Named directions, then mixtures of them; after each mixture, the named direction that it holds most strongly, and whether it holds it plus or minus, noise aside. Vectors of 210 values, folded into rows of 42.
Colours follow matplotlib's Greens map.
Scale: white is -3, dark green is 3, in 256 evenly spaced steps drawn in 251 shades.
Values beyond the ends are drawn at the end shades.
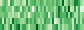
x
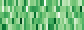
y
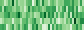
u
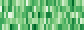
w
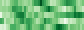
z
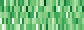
y, minus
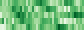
z, plus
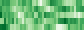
z, minus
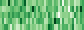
x, minus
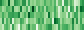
x, minus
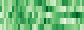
z, plus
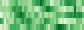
z, plus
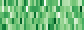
y, plus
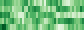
z, minus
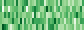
y, plus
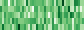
x, plus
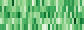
u, plus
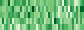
x, minus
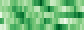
z, plus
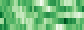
z, minus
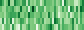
x, minus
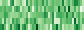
x, plus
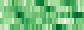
z, plus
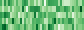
y, plus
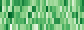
w, minus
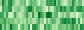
w, plus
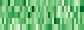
x, minus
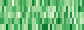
u, minus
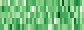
x, plus
